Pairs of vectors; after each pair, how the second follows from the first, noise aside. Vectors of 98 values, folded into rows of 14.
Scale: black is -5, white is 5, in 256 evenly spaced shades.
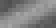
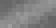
shrunk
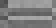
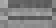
negated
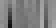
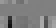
partly zeroed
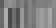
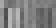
negated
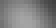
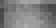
wrapped around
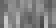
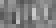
wrapped around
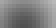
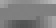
partly zeroed
